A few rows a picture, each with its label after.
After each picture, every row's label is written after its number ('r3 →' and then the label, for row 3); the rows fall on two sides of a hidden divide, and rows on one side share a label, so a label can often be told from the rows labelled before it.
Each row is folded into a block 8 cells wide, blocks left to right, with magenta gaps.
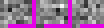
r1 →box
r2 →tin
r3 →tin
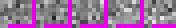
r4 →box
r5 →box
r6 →tin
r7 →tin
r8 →tin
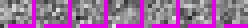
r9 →tin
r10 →tin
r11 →tin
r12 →box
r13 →box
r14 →tin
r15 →tin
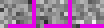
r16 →box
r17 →tin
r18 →tin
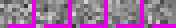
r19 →tin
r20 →box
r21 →tin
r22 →tin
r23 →box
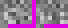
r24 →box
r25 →box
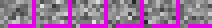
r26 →tin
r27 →tin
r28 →tin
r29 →box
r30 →box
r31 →tin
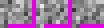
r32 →tin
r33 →tin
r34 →tin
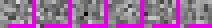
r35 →tin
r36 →box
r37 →tin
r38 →tin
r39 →box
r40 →tin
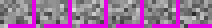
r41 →box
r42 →box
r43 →tin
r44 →tin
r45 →tin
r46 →box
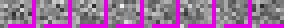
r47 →tin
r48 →tin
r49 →tin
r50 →tin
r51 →tin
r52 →tin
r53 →box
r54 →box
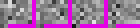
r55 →tin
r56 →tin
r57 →tin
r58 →tin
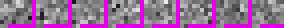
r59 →tin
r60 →tin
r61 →box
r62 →box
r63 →tin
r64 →tin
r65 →box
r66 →box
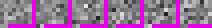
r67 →box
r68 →tin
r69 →box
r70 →box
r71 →box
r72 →tin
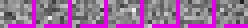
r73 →tin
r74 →box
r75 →tin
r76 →box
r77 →box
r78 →box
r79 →box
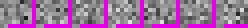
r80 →box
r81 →box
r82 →box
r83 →tin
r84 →tin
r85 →tin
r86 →box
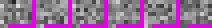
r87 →tin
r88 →box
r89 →tin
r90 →box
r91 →box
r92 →box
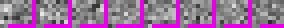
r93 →tin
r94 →box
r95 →tin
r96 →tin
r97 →box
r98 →box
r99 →tin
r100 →box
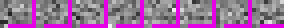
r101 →box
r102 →tin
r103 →tin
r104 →box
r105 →tin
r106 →tin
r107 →box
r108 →tin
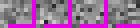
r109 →tin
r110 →box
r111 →tin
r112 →box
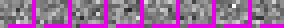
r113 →tin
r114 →box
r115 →tin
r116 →box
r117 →tin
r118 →tin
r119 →tin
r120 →tin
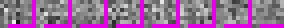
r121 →box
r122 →tin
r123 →tin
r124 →tin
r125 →tin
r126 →tin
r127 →box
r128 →tin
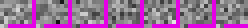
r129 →box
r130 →box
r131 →tin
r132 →tin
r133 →box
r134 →box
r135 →box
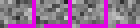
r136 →box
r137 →box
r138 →box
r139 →box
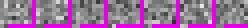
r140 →tin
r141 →tin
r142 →box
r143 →box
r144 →tin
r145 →box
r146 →box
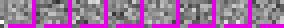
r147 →tin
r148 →box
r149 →tin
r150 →tin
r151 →tin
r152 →box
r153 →tin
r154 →box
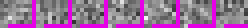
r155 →box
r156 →box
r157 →box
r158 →box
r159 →tin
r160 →box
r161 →box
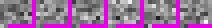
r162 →box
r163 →tin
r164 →box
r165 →tin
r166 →tin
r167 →tin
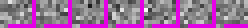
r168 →box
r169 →tin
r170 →box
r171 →box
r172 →tin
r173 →tin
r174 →box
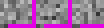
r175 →tin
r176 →tin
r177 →tin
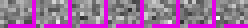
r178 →tin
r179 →tin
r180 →tin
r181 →box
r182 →tin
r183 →box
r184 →tin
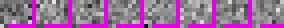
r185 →box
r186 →tin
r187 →box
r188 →box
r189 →tin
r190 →tin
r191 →box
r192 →box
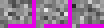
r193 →box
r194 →tin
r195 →box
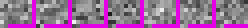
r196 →tin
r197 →tin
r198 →tin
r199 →box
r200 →tin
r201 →box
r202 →box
